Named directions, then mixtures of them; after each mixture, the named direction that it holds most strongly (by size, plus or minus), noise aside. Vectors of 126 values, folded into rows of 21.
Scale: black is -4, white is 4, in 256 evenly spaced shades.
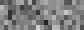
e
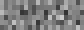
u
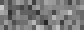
e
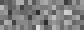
e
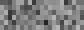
e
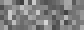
e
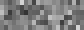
e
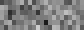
e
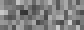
u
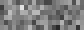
e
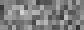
u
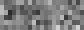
e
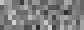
e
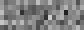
u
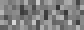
u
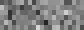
e
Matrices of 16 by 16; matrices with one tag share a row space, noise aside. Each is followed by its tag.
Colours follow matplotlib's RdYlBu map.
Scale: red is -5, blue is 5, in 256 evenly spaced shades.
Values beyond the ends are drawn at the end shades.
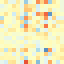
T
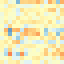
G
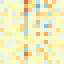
T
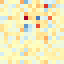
T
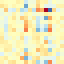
T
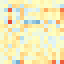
G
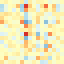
T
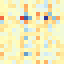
T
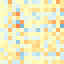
G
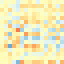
G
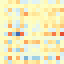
G
